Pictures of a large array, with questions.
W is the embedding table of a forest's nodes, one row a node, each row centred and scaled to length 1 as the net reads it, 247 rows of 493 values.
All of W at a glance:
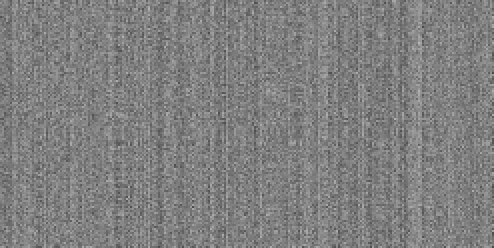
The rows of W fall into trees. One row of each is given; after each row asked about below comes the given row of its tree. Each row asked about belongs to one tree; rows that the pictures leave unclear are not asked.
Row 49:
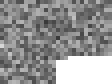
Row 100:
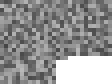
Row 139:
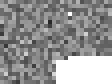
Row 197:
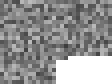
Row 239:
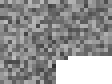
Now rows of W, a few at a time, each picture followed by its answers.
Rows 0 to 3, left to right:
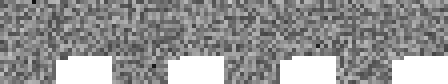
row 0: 239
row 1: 139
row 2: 239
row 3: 239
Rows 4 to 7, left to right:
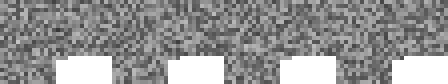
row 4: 139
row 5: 100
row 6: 100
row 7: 239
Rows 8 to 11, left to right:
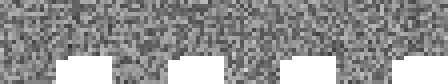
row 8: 197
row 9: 197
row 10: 239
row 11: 197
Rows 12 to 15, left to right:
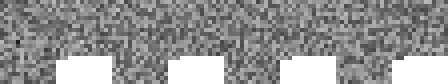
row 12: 49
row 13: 239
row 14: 239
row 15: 197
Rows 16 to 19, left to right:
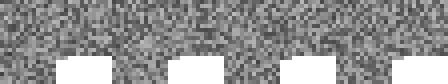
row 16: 100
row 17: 100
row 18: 49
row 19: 100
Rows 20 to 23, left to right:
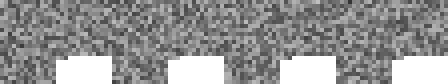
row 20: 139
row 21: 100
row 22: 239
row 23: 49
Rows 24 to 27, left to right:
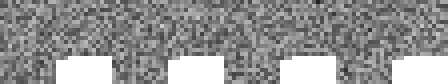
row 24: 239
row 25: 49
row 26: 49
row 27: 139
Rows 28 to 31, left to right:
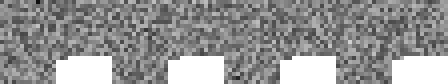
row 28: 197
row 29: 239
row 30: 239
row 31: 49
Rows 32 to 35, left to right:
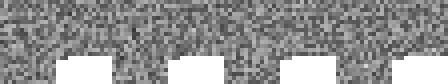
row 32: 197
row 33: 197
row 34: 49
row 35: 197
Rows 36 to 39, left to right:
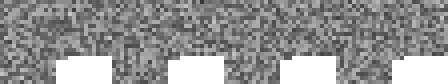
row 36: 49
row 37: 49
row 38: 239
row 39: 239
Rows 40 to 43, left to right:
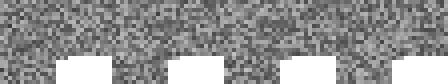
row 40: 139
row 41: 49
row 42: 49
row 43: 100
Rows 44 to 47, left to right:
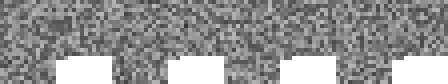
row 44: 49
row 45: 139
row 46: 197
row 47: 197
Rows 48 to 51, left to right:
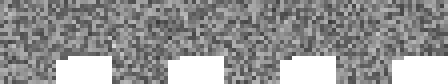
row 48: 197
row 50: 197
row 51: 100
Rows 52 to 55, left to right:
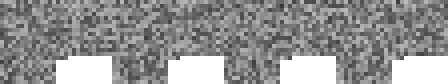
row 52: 49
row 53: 239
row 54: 139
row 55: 239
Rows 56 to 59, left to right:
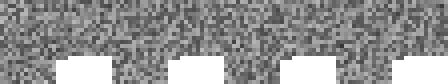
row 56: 139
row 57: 197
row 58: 239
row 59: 197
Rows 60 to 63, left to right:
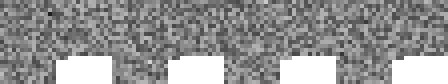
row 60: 239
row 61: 197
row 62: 100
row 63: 197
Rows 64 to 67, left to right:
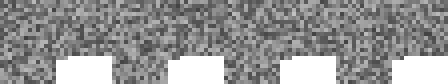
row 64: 49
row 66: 49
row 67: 239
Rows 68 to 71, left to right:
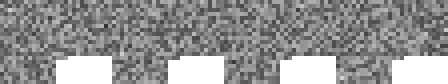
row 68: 100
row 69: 239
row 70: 239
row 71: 100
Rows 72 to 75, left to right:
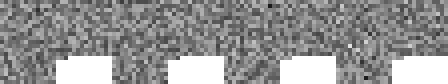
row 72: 139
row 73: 139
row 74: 239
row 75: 100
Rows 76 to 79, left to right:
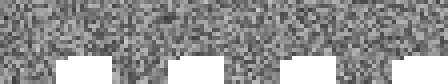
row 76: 100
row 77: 239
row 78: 197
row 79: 139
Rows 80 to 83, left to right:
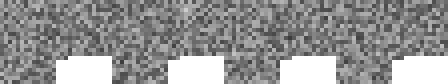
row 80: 239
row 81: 49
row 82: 239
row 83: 197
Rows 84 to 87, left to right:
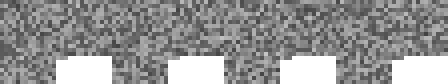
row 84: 100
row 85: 100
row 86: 197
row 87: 49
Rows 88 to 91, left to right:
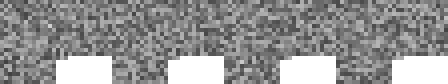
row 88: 49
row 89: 100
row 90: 49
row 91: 49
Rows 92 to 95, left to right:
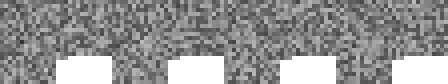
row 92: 100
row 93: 100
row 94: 49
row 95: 49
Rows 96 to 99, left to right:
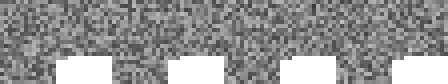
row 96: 100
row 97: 139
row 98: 239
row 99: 100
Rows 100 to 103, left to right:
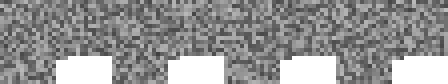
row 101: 49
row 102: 197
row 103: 139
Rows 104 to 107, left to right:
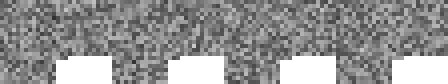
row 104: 239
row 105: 197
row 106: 139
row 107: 100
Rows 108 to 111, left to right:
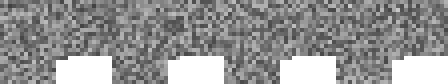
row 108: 197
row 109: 49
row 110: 239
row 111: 197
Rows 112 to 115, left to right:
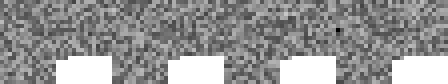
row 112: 49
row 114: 49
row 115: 49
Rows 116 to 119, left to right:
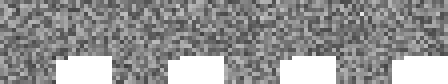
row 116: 139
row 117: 49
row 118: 100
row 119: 100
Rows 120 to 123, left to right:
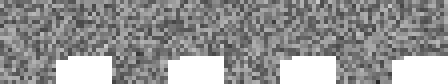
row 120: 197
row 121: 49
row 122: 100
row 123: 100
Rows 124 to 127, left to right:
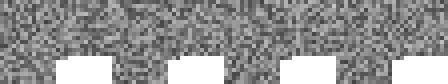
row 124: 100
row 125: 139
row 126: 49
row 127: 239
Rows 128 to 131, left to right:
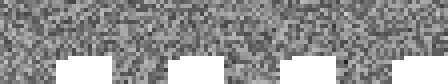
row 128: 49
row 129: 197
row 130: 197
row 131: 49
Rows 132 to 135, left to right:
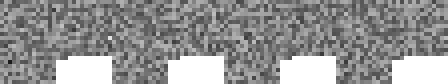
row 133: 49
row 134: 197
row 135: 49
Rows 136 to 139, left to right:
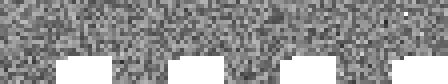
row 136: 49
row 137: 239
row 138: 239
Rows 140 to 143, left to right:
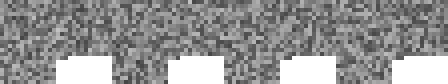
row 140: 197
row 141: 139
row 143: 197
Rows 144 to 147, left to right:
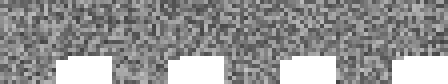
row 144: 197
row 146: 139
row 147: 49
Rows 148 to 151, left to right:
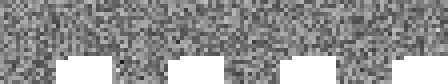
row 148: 239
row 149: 239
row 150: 139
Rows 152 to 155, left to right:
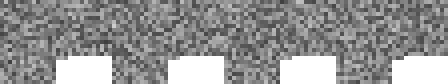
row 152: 49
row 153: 100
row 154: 139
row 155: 197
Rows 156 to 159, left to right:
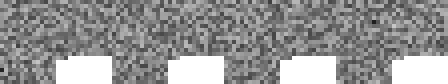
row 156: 139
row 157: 49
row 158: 239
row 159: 139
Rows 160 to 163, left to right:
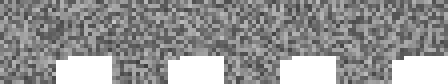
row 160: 49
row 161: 139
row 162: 100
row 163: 197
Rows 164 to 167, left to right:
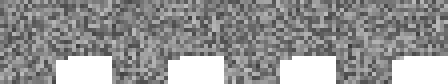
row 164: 100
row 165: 49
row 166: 100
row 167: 49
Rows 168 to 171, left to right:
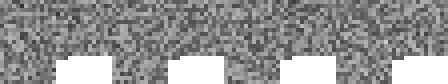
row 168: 197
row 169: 197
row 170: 197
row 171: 49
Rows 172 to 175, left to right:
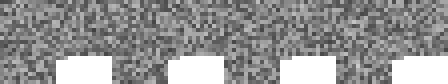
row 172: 100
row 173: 139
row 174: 49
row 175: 49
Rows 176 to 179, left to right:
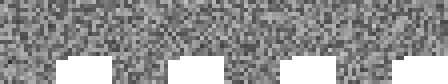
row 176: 197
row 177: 239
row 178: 139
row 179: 197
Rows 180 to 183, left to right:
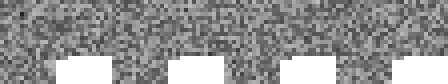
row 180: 49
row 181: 49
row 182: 239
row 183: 100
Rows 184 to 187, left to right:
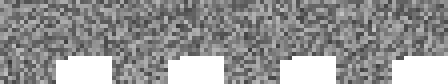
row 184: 139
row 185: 197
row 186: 197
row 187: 197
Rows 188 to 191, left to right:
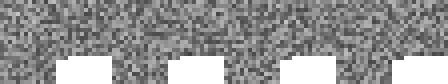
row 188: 239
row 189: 49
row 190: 197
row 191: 239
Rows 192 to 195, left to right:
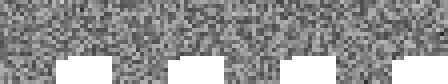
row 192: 100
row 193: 197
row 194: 197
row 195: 49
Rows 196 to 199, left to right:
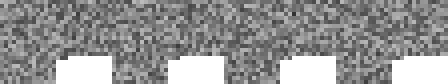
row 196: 197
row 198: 139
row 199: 49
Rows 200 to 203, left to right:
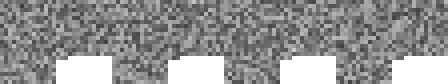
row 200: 197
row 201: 197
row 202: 139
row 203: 197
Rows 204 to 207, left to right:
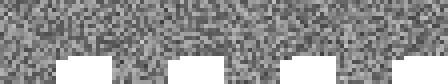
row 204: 49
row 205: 100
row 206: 197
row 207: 197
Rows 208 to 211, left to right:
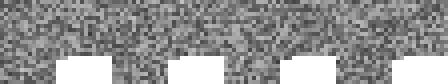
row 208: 49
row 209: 100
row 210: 197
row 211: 49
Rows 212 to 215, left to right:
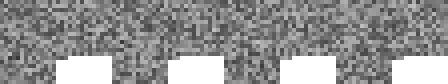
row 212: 49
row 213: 49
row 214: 49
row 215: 49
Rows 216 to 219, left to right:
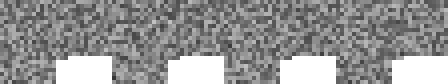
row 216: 197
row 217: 197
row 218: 197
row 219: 49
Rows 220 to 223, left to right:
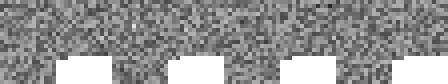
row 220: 239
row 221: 139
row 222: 197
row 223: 49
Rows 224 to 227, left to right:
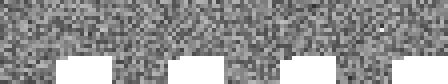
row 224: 49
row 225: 239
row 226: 197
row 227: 100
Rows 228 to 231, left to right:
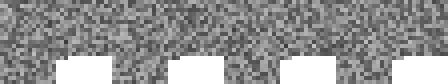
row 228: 139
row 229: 197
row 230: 100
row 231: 100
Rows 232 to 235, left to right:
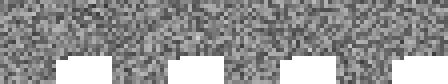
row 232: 197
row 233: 100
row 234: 239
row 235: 139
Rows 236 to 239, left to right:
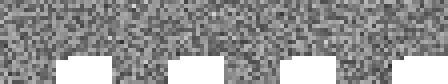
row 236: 197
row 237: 49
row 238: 100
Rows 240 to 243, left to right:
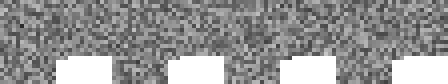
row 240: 239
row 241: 139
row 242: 197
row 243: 49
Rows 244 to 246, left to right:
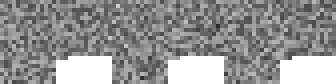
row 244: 197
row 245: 100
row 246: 197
